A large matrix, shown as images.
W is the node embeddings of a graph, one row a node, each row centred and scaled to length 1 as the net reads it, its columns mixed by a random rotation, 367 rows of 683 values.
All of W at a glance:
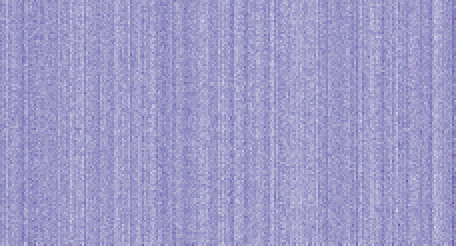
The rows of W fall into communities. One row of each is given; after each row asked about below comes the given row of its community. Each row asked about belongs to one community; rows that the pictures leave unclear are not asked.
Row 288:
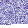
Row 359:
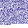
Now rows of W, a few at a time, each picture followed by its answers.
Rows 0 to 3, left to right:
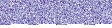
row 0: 359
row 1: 359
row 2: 288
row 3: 288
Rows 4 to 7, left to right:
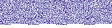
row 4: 359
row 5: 288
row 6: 288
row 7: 359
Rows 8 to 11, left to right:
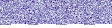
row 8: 288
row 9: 359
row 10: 288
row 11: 288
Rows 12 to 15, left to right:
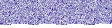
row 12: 288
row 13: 359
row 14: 288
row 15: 359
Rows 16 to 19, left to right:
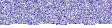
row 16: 288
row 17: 288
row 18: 359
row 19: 288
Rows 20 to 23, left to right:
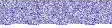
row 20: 359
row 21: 288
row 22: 288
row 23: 359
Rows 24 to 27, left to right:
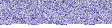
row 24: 288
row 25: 359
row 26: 288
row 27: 359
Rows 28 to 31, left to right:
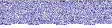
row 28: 359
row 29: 359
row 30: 288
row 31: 288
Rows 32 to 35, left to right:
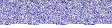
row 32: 288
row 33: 288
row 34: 288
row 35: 288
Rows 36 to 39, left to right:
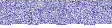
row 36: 288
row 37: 359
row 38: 359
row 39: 288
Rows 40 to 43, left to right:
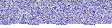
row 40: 359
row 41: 288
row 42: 359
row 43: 288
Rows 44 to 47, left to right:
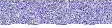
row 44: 359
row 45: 288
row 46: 359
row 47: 359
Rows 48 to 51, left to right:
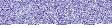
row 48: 359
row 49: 288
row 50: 359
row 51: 359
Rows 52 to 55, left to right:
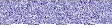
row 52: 288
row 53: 288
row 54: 288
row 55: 288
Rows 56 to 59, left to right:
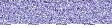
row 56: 288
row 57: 359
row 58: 359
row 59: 288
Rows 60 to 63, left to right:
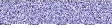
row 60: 288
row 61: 359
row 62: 359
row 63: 359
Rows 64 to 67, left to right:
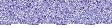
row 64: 288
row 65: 359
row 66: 288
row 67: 359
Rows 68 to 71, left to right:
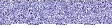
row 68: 359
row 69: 359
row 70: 288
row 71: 288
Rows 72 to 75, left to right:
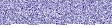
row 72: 359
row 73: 359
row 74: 288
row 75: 288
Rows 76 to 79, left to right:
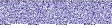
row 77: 288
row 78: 288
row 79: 288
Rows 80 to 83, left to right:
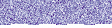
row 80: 359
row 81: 359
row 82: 288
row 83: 288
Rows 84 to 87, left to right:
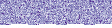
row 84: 288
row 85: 288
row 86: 359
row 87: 288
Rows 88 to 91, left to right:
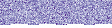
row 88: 359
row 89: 288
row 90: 288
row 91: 359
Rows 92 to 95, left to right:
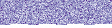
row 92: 359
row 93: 359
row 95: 359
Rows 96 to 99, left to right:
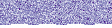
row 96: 359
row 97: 359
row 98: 359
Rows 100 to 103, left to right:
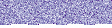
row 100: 288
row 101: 288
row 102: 288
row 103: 288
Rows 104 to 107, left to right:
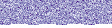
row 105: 288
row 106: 288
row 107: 359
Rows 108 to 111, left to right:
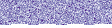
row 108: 288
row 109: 359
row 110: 288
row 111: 359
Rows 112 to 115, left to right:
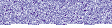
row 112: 359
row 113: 288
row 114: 288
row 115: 359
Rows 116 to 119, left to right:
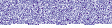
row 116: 359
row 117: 288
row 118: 359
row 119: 359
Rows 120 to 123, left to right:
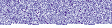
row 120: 288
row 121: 359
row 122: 288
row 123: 359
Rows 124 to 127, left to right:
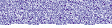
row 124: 359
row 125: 359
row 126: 359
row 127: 359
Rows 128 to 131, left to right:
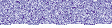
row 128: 359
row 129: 359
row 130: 288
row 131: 288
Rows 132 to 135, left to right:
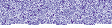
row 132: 359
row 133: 359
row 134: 288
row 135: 288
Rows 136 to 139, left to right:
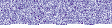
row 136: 359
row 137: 288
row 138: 288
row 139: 359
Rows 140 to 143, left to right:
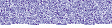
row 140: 359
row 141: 288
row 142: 359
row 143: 359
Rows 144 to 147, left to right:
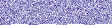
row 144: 359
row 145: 359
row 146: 359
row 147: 359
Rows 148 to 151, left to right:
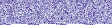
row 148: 288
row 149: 288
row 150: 288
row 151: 288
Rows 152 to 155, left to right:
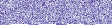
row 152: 359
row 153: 288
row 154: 359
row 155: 288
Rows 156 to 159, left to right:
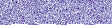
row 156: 359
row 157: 288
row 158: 359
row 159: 288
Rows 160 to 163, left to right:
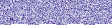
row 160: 359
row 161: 288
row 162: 359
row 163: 359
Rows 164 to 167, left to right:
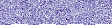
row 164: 359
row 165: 359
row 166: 359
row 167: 288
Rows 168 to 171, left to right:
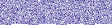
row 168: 359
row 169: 359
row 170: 359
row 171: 359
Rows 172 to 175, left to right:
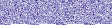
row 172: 359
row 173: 288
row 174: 288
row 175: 288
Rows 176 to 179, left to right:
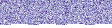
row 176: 288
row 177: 288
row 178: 288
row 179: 359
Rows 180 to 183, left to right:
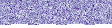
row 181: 288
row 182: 359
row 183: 359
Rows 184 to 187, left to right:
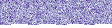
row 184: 288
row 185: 288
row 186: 288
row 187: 359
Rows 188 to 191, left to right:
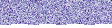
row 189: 288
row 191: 359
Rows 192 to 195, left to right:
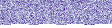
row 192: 359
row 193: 359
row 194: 359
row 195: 359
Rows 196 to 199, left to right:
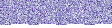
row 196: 359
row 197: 359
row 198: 359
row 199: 288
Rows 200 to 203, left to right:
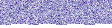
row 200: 288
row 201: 359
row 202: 359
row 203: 288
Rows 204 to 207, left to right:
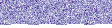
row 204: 288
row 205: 288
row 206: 359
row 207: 359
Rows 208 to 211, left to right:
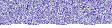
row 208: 288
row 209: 288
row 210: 288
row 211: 288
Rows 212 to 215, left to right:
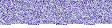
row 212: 359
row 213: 288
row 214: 288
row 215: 288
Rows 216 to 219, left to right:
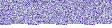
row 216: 359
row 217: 288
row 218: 288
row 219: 288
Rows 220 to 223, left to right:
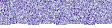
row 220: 359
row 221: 359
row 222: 359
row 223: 359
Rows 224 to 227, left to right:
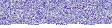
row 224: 359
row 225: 288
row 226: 288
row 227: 359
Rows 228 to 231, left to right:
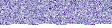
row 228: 288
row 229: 359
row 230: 359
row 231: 288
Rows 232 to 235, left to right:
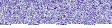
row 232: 288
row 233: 288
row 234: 359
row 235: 288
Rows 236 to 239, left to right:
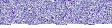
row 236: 288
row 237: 359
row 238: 288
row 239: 359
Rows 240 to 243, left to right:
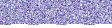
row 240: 359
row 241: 359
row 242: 359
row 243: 359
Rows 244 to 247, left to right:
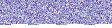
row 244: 288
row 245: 288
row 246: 359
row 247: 359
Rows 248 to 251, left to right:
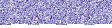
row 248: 359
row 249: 359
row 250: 288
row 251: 359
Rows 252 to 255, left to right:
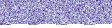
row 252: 288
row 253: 359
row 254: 288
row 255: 288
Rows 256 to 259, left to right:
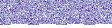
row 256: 359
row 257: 359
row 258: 359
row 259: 359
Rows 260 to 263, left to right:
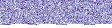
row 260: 359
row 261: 288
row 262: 288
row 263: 288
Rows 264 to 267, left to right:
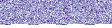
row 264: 359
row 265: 359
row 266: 288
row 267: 359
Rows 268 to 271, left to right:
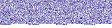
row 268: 359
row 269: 359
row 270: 288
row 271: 288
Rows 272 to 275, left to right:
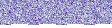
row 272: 288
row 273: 359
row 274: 288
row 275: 288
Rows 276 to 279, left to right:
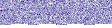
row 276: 359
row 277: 288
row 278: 288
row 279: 359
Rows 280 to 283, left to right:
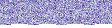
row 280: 288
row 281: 288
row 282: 359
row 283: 359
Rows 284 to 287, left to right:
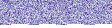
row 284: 288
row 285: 359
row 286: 288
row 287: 288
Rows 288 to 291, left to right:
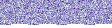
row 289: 288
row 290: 359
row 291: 359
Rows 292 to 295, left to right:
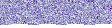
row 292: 359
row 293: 288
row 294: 359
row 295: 288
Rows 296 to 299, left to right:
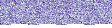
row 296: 288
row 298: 288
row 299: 359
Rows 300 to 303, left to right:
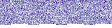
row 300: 359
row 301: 288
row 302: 288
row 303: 288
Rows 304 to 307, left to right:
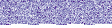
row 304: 288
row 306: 359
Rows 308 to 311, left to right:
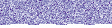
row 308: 359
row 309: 288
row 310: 288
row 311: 359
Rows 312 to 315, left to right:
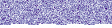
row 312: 359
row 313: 359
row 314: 359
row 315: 359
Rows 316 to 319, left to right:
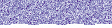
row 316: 359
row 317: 359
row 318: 359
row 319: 288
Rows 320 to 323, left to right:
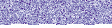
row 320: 359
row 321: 288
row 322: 359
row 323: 359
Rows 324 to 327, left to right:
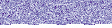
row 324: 288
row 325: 288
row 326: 359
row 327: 288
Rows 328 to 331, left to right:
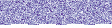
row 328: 359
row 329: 288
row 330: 359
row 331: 288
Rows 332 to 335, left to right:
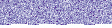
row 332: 288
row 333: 288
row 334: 359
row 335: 288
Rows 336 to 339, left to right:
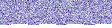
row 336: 288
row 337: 288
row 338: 359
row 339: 288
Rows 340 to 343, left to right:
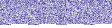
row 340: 288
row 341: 288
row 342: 359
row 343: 288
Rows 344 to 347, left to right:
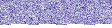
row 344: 288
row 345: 359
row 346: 288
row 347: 288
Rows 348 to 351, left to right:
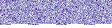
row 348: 288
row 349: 359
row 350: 359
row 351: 288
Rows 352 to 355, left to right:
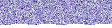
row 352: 359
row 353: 288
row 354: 288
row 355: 359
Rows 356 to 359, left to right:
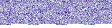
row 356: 288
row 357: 359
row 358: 288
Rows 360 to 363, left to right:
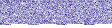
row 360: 288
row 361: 359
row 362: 288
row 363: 359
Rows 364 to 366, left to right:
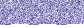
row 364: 359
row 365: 359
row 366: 359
